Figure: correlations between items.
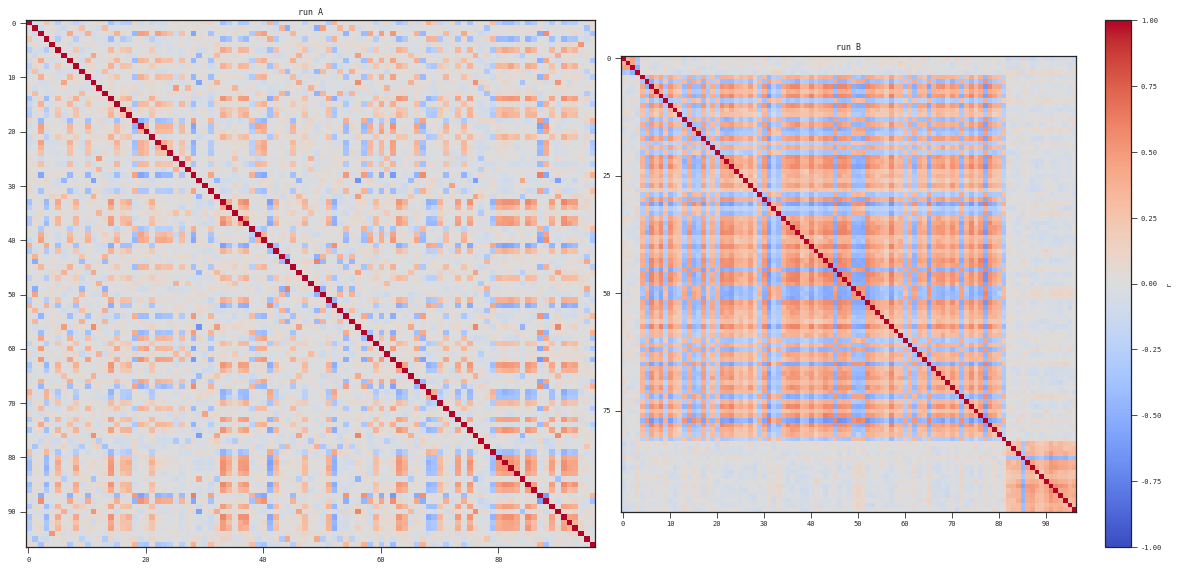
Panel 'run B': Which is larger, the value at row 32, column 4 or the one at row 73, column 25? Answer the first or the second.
the second
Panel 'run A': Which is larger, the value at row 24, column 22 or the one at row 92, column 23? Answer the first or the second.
the first
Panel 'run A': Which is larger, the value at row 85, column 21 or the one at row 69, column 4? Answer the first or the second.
the first
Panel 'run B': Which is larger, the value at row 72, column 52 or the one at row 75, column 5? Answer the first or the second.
the second
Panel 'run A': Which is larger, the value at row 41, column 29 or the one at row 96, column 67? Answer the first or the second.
the second
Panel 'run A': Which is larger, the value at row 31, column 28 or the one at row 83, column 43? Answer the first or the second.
the first
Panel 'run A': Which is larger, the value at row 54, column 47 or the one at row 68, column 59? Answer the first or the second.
the first
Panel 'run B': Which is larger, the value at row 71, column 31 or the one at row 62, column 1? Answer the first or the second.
the second
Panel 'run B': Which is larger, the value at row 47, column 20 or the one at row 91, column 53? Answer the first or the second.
the second
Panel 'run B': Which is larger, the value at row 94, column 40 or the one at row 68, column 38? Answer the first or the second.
the second
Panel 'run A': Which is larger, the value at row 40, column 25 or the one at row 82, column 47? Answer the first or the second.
the second
